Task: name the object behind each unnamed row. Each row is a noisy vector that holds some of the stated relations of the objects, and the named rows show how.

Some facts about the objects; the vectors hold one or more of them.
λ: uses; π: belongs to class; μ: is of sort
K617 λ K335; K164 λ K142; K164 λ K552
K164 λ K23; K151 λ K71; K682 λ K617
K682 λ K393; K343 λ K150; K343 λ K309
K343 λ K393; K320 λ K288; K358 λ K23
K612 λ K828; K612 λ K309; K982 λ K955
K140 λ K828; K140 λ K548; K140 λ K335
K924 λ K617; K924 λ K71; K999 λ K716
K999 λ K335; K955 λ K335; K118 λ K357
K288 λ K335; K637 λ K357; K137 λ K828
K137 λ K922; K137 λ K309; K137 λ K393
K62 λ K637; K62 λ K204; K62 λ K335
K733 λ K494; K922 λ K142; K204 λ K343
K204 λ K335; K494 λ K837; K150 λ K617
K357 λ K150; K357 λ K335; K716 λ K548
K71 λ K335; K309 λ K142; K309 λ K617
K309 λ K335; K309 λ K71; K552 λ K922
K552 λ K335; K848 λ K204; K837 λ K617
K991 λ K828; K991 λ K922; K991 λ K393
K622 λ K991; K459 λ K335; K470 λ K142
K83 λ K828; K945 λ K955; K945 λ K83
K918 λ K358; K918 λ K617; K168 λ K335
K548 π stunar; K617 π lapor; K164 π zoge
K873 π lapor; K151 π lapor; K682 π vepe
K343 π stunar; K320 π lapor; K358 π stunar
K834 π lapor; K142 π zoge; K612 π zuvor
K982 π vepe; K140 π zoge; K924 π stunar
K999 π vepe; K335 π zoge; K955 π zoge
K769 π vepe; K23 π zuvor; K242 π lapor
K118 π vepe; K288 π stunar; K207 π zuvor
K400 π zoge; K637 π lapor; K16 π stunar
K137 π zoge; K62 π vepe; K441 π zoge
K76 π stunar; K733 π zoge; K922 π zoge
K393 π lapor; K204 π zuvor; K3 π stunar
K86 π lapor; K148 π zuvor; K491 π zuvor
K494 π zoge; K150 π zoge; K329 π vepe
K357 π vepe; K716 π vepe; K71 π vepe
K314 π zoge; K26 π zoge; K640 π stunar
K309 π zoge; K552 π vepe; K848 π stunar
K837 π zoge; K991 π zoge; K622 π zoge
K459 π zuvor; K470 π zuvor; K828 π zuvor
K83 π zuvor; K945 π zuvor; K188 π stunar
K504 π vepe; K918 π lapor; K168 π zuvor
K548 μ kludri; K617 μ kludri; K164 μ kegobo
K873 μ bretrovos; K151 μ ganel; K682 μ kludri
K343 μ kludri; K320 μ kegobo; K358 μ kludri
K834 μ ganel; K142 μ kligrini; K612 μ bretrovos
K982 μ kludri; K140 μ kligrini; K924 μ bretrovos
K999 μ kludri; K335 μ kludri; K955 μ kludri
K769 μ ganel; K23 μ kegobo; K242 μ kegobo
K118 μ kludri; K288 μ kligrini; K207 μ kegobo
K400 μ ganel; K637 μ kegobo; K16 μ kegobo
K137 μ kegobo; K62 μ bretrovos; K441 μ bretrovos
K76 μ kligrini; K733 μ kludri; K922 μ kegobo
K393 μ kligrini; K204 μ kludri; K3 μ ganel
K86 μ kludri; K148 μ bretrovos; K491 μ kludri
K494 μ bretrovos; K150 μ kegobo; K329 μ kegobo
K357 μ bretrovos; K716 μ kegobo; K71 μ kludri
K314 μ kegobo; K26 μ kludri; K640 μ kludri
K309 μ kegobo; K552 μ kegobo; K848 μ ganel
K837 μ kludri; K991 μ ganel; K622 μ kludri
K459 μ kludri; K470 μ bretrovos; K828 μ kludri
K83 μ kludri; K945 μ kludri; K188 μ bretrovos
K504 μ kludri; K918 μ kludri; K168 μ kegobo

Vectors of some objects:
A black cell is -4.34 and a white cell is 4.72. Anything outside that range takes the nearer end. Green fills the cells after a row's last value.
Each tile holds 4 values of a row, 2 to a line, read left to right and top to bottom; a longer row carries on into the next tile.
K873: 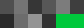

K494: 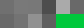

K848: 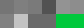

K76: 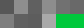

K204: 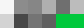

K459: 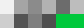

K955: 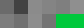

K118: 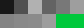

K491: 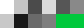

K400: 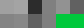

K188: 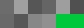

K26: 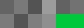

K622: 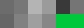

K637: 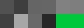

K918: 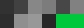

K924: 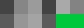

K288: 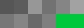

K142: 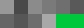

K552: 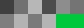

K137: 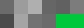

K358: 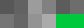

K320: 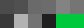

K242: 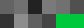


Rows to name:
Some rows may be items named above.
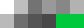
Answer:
K168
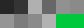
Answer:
K71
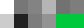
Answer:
K828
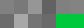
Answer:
K309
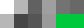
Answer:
K23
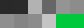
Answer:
K71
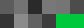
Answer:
K242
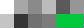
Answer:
K83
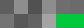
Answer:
K76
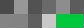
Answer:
K329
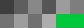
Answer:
K716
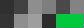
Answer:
K918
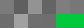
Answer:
K309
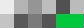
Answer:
K945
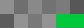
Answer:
K922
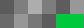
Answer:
K140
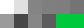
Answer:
K470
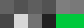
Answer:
K151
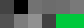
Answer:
K617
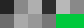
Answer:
K62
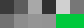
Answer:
K357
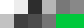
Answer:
K207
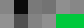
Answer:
K335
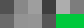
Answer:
K924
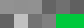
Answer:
K991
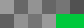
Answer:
K922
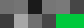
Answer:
K834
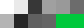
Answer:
K148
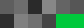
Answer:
K242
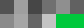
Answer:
K769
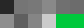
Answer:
K504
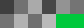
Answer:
K552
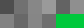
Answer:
K733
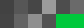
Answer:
K86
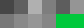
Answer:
K343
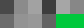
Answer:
K924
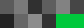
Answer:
K873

